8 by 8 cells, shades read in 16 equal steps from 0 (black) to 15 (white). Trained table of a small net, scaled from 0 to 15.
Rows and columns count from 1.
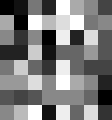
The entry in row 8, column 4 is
1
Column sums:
49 42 81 34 99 63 68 31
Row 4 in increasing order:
1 2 2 5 6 6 9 12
